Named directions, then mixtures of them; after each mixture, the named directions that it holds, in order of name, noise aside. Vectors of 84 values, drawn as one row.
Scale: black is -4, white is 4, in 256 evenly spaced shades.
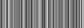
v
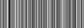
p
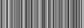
v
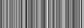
p, v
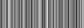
v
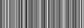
p, v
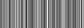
p, v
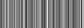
p, v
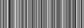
p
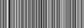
p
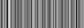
p, v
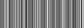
p, v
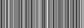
v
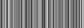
v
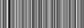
p, v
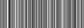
p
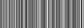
p, v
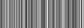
p, v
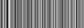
p, v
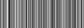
p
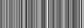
p, v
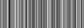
p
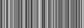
v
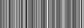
p, v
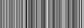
p, v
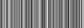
v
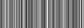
p, v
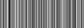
p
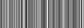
p, v
